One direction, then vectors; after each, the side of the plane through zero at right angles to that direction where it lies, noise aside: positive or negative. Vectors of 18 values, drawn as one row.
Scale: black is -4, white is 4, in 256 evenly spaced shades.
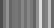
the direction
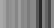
negative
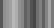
positive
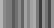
negative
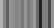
negative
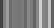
positive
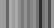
negative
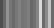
positive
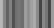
negative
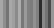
negative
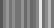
positive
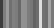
positive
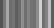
positive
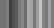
positive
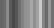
positive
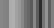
negative
